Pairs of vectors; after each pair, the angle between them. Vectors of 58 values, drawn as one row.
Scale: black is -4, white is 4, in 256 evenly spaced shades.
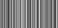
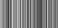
partly aligned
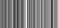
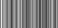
partly opposed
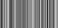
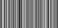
orthogonal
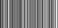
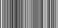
partly aligned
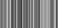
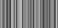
nearly opposite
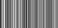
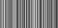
partly aligned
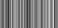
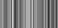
partly opposed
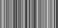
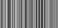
orthogonal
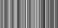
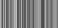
partly aligned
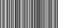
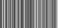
partly opposed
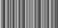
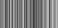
partly opposed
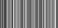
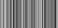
nearly opposite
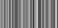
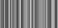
partly opposed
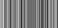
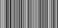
partly aligned
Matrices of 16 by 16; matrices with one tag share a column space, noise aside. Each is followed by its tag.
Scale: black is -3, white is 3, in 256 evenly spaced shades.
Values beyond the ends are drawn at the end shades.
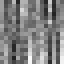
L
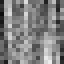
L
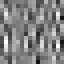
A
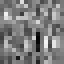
A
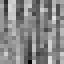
L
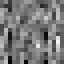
A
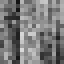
L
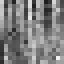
L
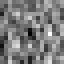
A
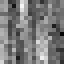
L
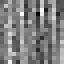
L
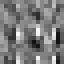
A
